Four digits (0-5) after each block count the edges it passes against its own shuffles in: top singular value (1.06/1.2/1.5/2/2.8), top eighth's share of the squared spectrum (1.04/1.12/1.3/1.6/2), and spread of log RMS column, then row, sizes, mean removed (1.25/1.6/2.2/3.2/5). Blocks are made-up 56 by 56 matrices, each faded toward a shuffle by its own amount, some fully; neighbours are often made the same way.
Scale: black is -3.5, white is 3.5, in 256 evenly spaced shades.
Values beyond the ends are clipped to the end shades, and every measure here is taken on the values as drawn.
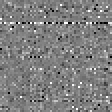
4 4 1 2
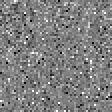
0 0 0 0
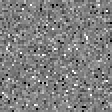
0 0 0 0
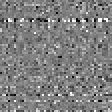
4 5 2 3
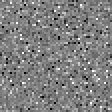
0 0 0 0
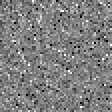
0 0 0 0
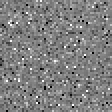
0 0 0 0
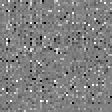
3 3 1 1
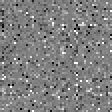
3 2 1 1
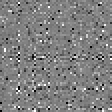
4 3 2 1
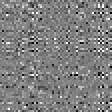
5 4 3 3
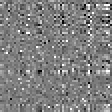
4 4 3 2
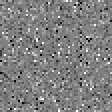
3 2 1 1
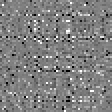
4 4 2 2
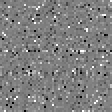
3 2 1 1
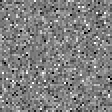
0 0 0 0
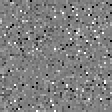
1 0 0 0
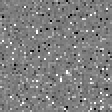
0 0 0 0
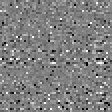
4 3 1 2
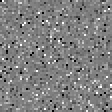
1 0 0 0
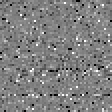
3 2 0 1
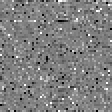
3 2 0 1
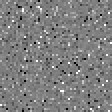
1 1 0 0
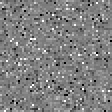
1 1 0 0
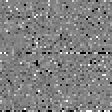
3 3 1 2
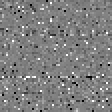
3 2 0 1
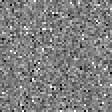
2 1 0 0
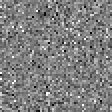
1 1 1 0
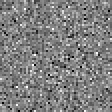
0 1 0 0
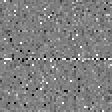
3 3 0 1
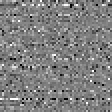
4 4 1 3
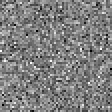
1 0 0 0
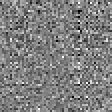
4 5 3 2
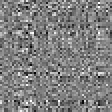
4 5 3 3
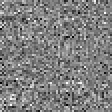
3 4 2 2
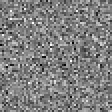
3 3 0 1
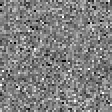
0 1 0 0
